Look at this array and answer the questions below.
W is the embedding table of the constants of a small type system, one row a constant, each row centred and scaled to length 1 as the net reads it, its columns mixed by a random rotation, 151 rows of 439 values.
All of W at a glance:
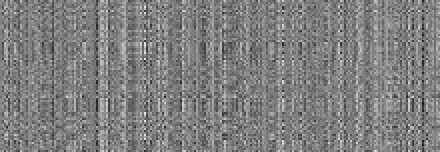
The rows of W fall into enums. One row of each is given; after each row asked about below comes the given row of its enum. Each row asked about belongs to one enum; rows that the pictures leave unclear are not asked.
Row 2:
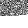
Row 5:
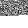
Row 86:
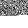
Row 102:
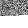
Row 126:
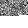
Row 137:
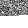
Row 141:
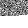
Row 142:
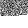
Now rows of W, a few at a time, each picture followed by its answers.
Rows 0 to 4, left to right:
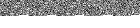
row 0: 2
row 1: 141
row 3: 86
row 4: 142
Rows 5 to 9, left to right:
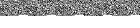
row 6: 137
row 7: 86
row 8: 126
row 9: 86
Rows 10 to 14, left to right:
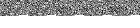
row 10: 2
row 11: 2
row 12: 86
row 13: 5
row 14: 86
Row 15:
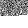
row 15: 142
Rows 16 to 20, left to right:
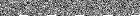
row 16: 126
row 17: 2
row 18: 141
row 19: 102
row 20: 142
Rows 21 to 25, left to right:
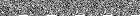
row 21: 137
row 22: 86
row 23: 142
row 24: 142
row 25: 141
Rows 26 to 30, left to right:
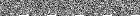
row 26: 2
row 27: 142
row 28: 102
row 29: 2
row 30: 137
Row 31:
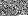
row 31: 86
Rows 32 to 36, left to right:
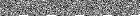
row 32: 141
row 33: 5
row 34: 141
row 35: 102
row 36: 2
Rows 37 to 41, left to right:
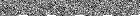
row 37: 86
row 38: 126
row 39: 137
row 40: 141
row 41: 2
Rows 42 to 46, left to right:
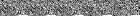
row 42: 86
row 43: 86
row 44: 86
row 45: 137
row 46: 102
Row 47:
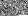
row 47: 86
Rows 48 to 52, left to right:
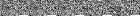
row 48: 102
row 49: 102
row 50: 102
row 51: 5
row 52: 137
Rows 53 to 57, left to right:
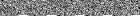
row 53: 86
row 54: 5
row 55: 141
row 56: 141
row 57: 102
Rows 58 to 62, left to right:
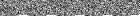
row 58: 86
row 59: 5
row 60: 141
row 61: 141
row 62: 2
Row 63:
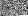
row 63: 102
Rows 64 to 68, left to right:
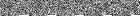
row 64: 141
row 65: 142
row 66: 102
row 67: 126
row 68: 126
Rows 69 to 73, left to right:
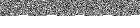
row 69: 2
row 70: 5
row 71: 142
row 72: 102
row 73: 141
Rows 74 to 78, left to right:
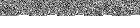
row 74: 86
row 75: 142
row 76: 142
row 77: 126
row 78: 137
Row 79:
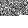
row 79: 126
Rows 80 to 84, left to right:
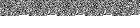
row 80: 141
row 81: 142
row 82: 142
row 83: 142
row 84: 2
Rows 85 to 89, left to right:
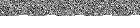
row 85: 137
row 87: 102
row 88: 2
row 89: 86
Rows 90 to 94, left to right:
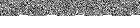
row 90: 126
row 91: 86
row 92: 142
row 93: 102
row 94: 126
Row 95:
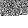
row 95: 142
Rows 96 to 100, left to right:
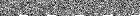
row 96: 126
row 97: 126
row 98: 102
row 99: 2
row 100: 142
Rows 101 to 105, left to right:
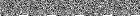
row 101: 142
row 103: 102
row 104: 2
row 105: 102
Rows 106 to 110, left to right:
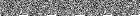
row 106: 142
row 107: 2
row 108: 102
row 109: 142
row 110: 2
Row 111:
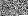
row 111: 102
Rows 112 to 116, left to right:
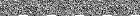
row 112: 5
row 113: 137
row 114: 102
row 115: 5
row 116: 86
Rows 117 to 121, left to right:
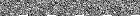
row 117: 2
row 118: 126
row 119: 2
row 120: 86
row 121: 137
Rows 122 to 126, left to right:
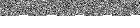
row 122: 141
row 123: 5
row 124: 142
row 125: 2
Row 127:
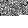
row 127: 126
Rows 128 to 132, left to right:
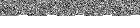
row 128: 86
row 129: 126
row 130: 142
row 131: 2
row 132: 137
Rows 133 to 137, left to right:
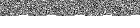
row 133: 2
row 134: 5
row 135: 5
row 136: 142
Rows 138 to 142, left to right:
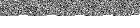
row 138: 5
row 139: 137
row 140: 141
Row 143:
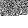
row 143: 142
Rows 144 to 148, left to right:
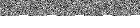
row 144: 141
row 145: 102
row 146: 141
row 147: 126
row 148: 102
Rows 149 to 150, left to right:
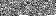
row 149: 126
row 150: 2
